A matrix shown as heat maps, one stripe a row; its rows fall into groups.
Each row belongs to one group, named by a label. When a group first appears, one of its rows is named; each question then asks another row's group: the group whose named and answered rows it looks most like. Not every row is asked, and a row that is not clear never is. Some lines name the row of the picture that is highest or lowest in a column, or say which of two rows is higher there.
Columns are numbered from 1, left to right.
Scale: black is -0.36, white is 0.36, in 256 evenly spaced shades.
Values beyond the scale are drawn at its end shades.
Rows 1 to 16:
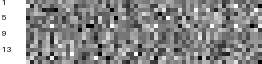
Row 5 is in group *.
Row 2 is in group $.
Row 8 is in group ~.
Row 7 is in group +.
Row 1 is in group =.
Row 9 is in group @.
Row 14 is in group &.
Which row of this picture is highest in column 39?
3
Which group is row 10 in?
@
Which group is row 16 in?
$
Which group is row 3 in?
~
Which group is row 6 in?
*
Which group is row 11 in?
&
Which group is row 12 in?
&
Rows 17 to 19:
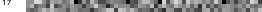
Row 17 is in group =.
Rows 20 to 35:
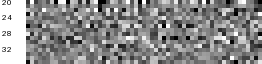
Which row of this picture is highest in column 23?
22
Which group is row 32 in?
*
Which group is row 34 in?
+
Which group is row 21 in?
&
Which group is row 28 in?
$
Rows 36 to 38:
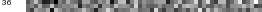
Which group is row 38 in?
@
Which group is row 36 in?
~
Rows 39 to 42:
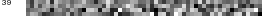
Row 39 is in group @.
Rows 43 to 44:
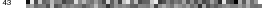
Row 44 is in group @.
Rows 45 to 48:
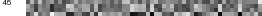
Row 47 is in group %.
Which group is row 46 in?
%
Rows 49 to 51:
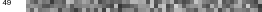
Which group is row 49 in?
%
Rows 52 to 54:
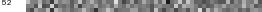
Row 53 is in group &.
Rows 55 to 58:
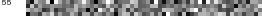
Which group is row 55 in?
@
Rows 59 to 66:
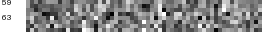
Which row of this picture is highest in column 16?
66
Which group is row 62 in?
~
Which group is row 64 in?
+
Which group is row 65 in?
@
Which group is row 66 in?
+
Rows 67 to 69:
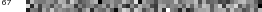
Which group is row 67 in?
&
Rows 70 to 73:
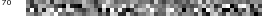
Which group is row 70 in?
@
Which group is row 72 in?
=
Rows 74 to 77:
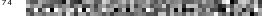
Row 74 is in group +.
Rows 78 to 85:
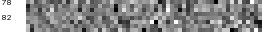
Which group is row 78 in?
%
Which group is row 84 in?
$
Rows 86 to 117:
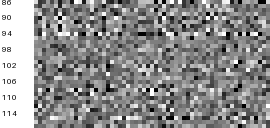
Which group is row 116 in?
$
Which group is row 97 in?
~
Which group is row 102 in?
&
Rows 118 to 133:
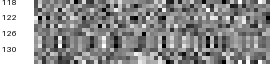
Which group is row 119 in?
=
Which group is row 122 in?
$
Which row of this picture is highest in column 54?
133
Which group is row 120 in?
@
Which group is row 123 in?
$
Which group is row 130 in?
=
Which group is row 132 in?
%
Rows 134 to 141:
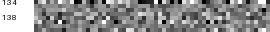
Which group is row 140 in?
*
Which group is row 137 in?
%
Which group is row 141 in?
~
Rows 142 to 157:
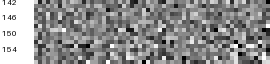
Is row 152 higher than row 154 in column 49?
No
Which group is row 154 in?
$
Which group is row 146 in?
&
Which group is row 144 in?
&
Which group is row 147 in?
%
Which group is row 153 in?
+
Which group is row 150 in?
$
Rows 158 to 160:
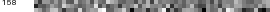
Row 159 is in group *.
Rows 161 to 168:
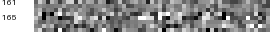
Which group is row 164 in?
=
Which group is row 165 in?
%
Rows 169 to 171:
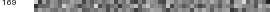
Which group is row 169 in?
$
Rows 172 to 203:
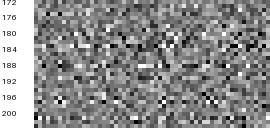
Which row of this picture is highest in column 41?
173
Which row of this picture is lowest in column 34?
188
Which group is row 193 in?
%
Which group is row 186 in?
$
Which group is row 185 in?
~
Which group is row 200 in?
*
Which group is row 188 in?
%
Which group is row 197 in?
@
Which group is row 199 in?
$
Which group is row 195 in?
*
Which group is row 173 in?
=
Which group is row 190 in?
+
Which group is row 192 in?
+
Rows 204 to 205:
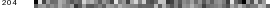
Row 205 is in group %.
